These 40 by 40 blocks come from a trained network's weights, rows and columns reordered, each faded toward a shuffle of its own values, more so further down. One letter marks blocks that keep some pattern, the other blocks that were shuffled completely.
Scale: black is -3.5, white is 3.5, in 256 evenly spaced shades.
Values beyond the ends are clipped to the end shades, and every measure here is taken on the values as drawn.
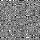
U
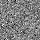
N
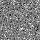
N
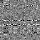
U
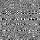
U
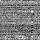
U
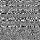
U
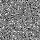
N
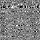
U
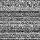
U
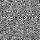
U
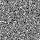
N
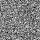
N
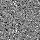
N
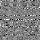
U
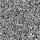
N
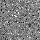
N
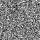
N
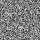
N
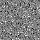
N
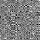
U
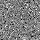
N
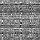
U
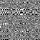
U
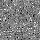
N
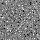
N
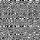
U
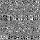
U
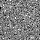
N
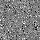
N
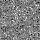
N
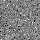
N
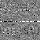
U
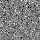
N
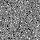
N
